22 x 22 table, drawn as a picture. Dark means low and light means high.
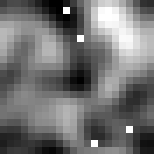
Grain: blotchy. Roughest part: top middle. Ninth with the highest average: top right. Mirror symmetry: none. Lone odd cells: 4, each higher than its neighbours.
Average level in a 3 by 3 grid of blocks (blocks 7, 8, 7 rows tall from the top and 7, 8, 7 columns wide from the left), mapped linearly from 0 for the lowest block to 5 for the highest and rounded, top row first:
2 1 5 / 2 1 2 / 0 2 0
